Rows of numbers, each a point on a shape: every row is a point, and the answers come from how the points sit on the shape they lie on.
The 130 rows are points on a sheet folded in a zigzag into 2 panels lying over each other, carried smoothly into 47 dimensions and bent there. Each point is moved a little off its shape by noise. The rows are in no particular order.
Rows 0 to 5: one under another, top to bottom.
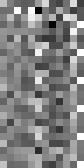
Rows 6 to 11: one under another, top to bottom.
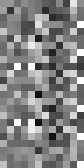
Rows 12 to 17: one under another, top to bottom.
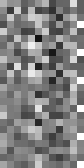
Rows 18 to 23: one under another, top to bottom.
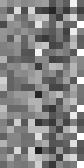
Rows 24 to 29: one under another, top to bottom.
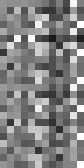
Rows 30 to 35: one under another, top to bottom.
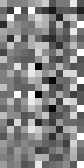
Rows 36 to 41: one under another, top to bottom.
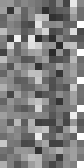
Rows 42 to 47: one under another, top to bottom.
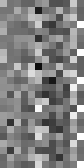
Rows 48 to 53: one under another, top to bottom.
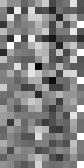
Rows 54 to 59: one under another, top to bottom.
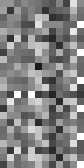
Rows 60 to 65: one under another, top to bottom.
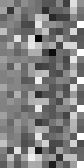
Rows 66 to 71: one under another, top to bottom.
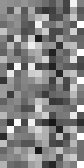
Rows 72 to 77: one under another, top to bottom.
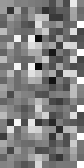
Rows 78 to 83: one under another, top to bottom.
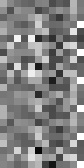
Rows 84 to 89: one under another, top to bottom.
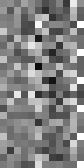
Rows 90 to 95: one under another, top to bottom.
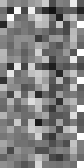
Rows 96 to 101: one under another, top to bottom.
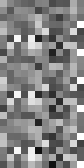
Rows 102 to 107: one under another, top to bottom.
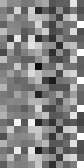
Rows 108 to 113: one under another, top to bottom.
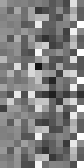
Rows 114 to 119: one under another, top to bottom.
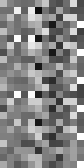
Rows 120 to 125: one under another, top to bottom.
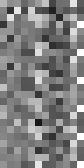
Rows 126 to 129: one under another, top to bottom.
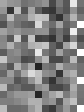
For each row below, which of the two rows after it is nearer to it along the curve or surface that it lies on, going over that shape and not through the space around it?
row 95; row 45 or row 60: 60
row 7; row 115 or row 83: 115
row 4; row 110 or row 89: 89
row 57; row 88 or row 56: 56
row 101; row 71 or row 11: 71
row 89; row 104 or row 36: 36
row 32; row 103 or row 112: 103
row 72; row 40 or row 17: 17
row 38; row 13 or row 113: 13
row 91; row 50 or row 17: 50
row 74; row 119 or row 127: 127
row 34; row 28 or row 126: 28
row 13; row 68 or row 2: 68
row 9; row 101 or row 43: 43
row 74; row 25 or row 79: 79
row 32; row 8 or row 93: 8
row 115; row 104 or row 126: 104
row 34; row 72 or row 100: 72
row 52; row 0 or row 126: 126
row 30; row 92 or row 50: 92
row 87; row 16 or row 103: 103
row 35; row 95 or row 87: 87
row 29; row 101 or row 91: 101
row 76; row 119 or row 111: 111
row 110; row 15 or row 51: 15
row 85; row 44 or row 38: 38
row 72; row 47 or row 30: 47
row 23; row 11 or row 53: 11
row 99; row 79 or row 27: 79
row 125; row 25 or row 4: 25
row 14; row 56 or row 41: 41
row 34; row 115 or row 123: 115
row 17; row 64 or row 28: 28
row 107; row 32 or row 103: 32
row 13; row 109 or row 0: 0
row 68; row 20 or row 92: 92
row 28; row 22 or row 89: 89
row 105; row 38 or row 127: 127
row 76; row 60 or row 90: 90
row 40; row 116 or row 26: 116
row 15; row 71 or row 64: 64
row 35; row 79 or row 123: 79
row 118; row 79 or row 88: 79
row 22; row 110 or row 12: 110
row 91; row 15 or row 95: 15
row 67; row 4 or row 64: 4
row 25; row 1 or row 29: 1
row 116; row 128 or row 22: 22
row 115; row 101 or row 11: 101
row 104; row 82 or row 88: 88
